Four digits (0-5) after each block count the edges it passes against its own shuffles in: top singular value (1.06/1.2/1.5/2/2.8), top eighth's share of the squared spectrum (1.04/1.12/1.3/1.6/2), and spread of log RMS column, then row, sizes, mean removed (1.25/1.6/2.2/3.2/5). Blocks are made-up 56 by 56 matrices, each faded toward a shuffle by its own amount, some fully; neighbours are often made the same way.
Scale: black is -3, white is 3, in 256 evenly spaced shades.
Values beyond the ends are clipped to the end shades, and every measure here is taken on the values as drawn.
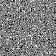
2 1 0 0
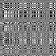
5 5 4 4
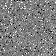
0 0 0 0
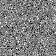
2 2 0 0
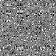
3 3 1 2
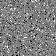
0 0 0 0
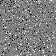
1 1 0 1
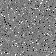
0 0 0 0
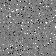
1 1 0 0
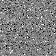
1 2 0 2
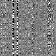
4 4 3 0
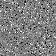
0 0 0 0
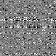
3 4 1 3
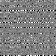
4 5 1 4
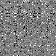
3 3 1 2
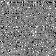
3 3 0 2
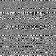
4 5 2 4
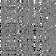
4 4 3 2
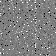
2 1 0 0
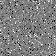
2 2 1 0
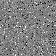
1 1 0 0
